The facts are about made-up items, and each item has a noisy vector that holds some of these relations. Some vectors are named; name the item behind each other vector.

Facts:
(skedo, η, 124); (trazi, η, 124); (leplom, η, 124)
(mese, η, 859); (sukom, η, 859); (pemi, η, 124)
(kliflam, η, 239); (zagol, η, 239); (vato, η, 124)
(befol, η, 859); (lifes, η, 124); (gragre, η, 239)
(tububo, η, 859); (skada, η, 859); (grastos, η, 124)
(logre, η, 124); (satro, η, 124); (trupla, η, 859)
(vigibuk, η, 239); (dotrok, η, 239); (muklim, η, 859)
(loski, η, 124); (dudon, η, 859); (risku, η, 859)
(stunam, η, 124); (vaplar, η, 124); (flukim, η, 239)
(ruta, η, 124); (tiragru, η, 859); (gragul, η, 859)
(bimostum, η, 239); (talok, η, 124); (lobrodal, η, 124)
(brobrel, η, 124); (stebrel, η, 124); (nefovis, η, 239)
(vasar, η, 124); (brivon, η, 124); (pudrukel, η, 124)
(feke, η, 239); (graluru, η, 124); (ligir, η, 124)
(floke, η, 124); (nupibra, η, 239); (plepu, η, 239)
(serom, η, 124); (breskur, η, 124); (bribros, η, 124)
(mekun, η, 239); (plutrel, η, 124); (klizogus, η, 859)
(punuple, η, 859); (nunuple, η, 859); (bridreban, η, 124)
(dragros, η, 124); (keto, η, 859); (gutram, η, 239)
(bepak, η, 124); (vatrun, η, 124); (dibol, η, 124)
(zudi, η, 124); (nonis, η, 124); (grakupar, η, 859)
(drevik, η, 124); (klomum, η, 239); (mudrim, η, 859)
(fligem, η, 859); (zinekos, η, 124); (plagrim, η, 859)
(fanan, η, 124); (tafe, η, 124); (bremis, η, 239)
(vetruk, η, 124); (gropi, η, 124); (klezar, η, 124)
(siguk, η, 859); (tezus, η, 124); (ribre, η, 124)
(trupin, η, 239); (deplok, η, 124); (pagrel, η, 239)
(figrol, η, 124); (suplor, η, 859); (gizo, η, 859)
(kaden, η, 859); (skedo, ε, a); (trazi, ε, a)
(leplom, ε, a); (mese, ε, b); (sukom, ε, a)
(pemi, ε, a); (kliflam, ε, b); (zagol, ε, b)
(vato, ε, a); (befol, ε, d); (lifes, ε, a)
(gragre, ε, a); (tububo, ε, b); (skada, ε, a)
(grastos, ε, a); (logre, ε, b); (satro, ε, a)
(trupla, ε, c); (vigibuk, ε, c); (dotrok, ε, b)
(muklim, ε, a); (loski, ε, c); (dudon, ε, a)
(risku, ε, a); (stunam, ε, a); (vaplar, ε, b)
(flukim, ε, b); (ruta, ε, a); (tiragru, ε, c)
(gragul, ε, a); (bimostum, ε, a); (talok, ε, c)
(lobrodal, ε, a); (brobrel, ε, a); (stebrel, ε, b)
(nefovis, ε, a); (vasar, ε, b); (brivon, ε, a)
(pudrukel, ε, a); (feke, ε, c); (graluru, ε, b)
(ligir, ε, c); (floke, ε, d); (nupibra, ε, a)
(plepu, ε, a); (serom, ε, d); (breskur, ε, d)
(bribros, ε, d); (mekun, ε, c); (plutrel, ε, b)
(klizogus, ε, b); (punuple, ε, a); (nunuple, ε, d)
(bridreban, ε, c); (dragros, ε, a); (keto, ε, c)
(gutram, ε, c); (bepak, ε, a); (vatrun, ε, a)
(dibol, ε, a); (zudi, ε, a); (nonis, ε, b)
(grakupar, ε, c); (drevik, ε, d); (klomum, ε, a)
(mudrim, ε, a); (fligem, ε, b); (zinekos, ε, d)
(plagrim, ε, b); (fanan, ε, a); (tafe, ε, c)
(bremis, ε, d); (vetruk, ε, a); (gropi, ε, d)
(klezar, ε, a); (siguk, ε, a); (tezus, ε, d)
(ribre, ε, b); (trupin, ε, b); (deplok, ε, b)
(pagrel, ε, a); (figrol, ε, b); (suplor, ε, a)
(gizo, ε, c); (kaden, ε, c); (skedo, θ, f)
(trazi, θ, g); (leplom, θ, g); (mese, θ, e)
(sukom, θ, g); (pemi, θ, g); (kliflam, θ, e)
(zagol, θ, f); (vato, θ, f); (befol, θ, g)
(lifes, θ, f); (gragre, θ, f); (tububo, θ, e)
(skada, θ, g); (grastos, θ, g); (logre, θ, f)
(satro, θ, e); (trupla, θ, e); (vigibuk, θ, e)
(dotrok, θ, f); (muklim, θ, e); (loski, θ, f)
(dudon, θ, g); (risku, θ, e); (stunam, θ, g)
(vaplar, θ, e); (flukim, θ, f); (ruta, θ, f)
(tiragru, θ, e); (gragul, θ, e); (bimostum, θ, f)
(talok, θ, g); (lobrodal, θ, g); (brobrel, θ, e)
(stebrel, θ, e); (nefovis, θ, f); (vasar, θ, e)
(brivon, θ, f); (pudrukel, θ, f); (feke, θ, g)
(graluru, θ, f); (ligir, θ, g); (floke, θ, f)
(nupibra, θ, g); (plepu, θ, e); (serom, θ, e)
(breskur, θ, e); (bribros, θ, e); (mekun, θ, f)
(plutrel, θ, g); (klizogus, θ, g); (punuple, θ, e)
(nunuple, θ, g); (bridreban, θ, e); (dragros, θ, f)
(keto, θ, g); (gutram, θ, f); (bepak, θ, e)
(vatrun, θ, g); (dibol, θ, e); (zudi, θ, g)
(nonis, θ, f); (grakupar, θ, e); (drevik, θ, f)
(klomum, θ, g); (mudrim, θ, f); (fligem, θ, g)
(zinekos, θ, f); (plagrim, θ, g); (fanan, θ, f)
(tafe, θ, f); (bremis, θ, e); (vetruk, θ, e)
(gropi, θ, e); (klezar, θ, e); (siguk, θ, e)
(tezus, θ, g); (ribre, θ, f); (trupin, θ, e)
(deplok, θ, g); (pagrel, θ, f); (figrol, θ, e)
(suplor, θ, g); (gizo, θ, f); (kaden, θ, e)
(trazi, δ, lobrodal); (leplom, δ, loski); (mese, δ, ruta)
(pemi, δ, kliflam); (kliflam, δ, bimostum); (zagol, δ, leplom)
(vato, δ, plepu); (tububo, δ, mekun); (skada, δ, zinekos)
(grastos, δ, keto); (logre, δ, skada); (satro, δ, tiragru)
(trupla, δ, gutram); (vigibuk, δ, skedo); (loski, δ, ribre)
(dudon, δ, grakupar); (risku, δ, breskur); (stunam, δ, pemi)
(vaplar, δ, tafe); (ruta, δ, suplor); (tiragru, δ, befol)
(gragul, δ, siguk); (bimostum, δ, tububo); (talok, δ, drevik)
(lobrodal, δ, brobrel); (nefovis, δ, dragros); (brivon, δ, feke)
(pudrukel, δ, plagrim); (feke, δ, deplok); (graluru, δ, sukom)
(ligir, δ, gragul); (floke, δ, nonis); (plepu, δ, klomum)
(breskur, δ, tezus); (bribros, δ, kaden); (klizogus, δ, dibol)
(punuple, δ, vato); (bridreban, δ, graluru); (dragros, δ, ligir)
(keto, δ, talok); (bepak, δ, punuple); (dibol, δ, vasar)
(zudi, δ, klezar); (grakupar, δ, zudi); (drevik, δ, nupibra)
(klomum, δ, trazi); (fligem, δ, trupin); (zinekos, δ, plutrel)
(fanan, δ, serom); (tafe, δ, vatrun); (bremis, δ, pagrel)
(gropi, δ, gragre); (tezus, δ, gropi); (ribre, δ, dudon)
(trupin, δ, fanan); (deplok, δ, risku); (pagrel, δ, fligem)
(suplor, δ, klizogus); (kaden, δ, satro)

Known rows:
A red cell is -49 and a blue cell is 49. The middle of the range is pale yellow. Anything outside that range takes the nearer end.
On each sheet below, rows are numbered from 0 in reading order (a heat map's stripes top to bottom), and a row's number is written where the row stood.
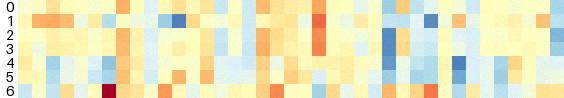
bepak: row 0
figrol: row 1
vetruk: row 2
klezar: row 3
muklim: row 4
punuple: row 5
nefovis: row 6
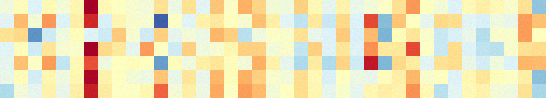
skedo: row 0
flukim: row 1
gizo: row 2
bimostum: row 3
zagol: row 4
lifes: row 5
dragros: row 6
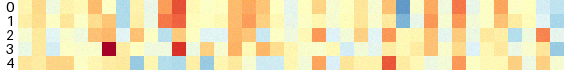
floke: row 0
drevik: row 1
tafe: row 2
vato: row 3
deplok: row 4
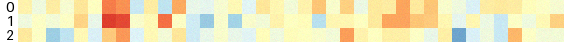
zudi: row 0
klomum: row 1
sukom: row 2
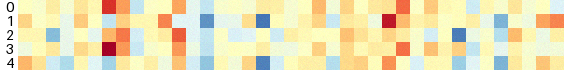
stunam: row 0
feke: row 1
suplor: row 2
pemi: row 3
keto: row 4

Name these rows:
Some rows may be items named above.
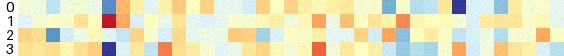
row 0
gragul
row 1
vatrun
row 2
gizo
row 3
serom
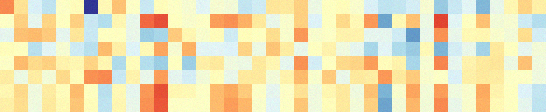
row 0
grakupar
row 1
zinekos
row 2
vaplar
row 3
punuple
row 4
plutrel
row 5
zudi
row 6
floke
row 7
floke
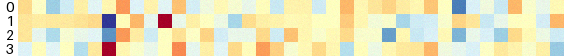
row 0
dudon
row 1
bremis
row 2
risku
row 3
fanan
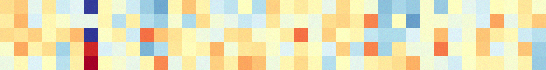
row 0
tububo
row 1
plagrim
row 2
bribros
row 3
graluru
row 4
fanan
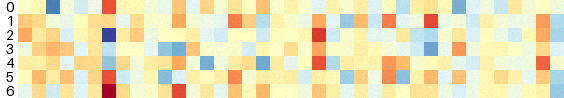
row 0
mudrim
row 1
loski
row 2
bridreban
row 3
vaplar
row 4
ligir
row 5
ribre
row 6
ruta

